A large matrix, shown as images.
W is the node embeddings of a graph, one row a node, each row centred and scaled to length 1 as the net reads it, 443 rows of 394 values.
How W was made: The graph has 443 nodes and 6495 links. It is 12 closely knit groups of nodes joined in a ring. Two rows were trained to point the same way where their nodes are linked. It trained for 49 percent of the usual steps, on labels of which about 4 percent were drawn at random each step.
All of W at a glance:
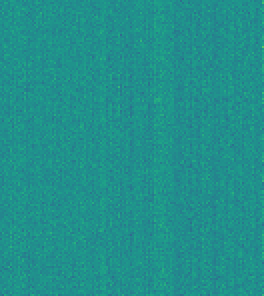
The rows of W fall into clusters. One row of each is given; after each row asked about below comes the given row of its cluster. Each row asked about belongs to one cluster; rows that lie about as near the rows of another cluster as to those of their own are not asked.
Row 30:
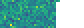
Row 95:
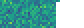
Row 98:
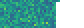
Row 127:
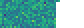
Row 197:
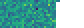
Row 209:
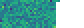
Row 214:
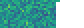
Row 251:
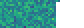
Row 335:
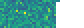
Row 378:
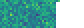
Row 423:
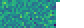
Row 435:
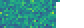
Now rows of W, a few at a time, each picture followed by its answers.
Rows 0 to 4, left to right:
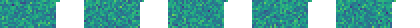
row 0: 214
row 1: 423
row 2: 98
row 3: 127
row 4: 378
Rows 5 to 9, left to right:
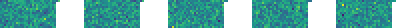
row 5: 435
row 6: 423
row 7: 335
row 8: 378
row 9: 30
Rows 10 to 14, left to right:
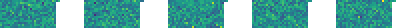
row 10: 127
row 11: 197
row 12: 435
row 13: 251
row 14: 30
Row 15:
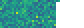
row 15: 423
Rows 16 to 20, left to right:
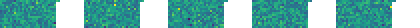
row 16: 209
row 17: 95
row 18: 251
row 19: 197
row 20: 197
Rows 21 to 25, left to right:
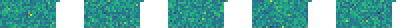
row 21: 30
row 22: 251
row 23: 98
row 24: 127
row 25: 251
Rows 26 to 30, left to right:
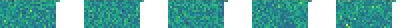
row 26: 214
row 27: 98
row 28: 251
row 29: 378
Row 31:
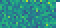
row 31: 378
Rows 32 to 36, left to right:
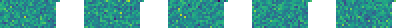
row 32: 98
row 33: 423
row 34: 423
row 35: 214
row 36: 378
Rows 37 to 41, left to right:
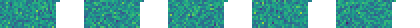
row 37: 435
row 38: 209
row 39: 214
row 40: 95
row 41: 423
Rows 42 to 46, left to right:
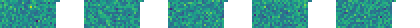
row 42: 378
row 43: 251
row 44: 197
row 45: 378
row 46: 127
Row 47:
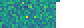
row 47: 378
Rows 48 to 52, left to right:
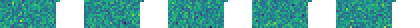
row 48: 127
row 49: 209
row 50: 98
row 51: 335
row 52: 127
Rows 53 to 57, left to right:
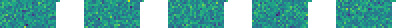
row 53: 423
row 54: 423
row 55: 95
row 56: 30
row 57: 251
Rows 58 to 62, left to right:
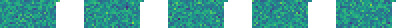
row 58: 214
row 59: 197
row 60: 197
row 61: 335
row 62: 251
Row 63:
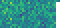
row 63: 30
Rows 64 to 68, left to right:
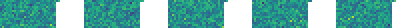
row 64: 30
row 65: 214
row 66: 435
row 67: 197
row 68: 127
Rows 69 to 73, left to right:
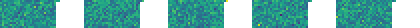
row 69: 214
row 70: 435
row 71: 378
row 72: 423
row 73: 30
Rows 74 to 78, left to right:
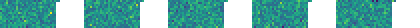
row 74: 335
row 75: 423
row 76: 127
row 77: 378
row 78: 251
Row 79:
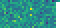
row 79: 98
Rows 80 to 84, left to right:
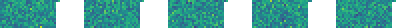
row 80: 435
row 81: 127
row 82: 423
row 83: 378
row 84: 30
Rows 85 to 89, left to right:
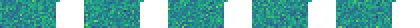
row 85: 127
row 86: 214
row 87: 127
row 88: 251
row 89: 127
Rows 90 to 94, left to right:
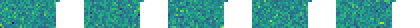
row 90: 30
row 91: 98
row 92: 209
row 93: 335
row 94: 98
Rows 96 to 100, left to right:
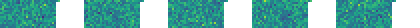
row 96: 95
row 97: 378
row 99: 378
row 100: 127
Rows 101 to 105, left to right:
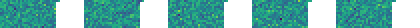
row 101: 98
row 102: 435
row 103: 423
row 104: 30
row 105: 214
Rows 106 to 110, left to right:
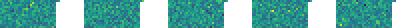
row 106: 95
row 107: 30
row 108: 98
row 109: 98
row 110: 251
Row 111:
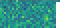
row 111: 335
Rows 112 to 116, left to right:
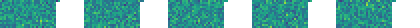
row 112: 95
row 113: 335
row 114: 214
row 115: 214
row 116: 95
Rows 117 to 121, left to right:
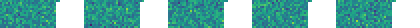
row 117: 95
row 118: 95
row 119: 209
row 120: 423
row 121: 423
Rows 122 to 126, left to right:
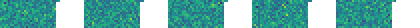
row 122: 98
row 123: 335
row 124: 251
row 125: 335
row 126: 209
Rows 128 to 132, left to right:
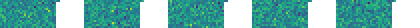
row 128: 335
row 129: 214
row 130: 95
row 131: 214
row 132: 127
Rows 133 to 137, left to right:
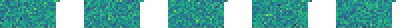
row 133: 209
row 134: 423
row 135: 423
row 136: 209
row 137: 127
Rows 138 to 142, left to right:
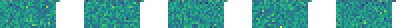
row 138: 98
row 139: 95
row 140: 95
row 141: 127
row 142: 335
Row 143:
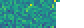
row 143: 95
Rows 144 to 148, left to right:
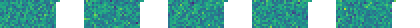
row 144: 98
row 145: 30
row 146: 214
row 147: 214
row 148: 378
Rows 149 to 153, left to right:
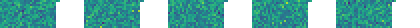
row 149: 214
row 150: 214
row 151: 378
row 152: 378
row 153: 95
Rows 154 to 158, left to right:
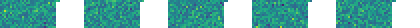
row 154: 30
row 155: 423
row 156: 335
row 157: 197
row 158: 95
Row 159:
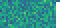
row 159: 335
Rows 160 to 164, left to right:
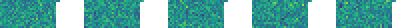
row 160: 335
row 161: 214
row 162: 335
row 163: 435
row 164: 214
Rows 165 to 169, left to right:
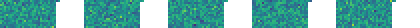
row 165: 95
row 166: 214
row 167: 95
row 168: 197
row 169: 95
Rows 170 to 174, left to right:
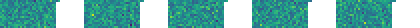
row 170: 335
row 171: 214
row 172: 214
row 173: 335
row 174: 378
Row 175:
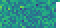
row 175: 378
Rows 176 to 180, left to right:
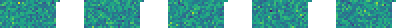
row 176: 197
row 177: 251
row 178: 214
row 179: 209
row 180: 127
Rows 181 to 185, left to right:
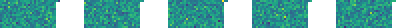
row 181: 209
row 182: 209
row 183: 335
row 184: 435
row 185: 214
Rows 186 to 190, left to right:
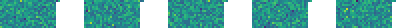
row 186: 423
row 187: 378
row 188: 251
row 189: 435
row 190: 251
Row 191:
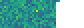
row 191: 435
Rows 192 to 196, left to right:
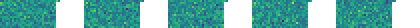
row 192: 197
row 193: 251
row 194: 209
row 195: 98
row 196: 335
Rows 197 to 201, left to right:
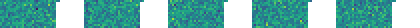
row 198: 214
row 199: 30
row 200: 209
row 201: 335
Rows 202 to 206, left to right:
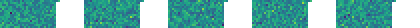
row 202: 98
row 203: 435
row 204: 251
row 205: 98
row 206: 423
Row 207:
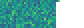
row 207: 95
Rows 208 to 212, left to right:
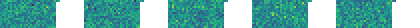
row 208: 30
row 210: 378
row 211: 127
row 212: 335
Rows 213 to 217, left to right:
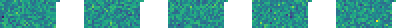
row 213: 209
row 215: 95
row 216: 335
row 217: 98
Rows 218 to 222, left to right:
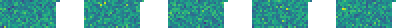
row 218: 335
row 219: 98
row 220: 30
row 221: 209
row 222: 30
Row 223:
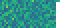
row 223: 423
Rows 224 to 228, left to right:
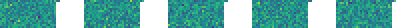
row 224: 335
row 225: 30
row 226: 214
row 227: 335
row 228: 95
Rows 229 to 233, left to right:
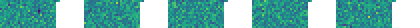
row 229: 98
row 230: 209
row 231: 335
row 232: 423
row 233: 127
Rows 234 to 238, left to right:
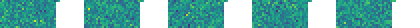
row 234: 98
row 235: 95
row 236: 127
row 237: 378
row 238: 423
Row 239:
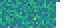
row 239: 251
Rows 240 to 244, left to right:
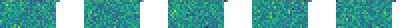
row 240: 30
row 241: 378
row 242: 30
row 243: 98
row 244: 209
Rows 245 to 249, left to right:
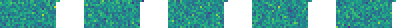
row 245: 197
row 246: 251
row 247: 335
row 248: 98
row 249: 435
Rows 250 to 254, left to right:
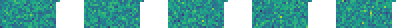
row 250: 435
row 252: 98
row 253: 127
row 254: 214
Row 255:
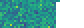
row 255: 127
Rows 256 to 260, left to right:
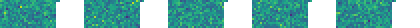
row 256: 378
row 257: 214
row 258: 197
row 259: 435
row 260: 127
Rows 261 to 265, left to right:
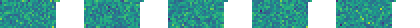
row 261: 423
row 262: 378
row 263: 209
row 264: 127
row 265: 98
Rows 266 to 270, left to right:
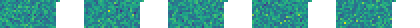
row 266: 30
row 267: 214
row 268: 209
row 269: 378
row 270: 127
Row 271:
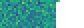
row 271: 378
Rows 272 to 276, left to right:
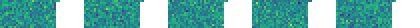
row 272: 423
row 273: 251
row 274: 209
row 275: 335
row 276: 127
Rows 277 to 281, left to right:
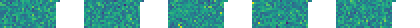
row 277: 209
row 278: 335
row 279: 30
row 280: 197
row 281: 214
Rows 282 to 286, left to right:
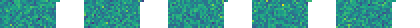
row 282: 214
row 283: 335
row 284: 95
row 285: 95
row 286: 214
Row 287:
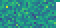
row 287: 423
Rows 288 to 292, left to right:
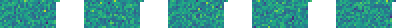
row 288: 423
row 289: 251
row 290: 423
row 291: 214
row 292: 197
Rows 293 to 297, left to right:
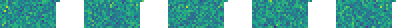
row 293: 335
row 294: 378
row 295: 30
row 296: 251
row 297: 378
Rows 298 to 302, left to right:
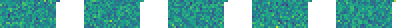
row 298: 197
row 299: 30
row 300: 251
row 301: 209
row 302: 95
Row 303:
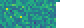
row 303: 251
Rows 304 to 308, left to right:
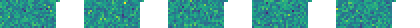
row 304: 98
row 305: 98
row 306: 95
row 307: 127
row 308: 127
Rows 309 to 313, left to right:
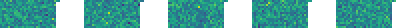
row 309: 251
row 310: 335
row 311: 378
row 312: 251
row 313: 127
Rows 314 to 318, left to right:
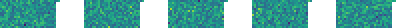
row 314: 98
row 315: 423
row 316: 98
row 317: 251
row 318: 214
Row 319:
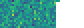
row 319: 214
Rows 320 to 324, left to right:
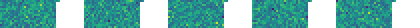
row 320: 127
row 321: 335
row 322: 197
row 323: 127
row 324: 98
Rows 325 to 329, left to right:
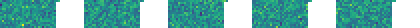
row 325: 95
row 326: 214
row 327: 209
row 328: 435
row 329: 251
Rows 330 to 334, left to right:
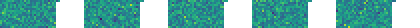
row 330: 30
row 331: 251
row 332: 423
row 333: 251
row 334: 335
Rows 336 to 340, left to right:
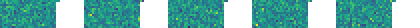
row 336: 214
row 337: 251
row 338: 95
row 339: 251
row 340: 95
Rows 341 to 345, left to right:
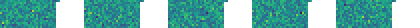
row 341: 435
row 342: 378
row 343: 209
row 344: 98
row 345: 378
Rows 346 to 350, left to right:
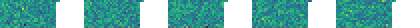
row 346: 98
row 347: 98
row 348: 30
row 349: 197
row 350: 30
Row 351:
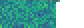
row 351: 435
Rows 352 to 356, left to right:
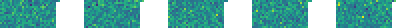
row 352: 95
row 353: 214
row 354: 335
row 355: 30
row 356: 378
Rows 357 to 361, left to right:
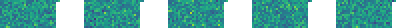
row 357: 435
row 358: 197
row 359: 435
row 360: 378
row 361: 95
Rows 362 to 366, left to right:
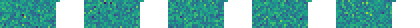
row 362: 98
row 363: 423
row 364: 95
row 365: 423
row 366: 335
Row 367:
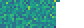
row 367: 95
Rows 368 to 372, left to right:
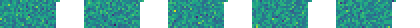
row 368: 423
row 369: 423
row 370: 98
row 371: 98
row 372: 423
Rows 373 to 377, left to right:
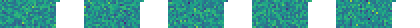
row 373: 251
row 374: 214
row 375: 197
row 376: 423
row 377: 95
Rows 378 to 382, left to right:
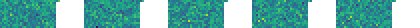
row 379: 435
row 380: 127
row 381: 197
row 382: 423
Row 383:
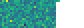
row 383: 214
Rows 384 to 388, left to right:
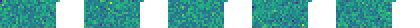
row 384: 378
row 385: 127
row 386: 127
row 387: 30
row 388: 209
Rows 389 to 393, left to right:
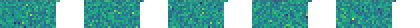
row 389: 251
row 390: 423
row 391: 209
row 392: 335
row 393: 251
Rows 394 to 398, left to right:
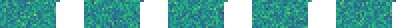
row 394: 335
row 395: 378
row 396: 214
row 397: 30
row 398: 335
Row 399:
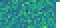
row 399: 127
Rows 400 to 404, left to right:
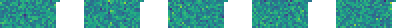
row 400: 209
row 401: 209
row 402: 251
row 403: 335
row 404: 98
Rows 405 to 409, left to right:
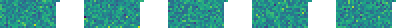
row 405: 335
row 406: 30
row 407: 127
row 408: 251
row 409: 127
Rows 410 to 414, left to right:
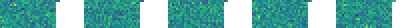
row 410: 209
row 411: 378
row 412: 95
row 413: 98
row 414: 30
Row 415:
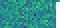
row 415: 435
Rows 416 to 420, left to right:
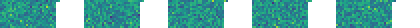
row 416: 30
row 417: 378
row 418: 197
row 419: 423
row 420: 197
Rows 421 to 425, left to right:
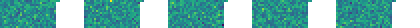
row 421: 214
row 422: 209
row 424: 251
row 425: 127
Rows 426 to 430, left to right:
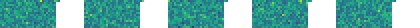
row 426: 251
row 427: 95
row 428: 251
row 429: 30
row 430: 209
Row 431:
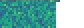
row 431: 209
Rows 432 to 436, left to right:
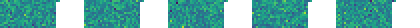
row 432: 214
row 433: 127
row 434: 378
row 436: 335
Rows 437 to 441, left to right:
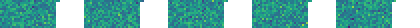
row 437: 197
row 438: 335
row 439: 197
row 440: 30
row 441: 127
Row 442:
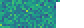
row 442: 127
